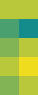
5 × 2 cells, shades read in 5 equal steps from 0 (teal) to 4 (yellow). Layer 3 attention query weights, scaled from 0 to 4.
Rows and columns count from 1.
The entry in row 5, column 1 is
2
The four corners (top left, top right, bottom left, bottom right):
3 3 2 3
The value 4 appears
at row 4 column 2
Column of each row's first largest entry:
1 1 2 2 2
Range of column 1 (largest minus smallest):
2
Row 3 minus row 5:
0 0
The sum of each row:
6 1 5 7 5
